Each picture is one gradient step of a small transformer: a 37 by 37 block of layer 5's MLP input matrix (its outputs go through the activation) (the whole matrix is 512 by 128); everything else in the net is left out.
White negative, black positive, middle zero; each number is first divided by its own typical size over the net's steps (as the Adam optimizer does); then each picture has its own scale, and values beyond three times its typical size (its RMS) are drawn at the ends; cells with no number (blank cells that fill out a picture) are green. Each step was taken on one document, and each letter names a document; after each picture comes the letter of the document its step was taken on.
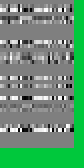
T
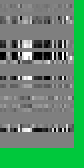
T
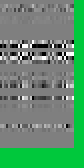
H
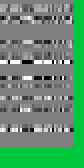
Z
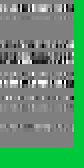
H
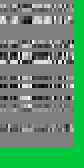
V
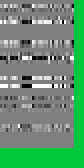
V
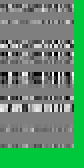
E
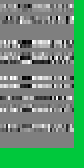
T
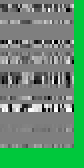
E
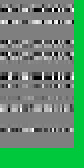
E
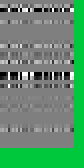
E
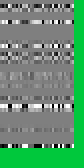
E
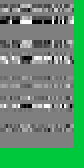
Z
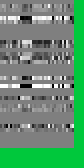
T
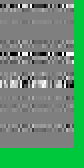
H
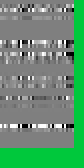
H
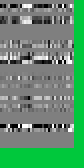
V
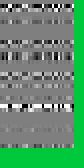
E
